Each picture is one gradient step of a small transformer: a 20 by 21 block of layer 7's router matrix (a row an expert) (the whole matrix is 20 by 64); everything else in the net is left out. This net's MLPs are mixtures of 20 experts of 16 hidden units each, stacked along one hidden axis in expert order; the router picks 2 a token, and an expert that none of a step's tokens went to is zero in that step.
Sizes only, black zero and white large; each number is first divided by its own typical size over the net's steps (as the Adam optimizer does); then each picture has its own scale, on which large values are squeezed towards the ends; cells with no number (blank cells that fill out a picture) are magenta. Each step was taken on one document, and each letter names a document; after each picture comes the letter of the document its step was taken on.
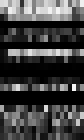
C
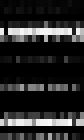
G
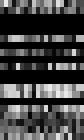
C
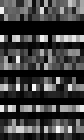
C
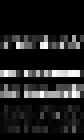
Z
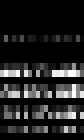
Z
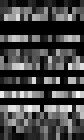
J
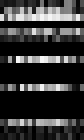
G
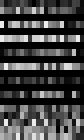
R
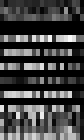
R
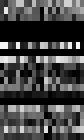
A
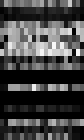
G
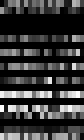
J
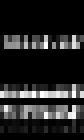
Z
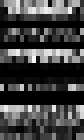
C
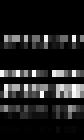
Z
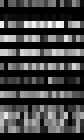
R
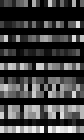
R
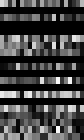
J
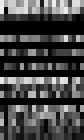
R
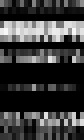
G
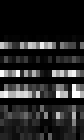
Z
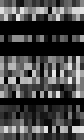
A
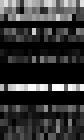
C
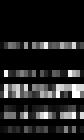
Z
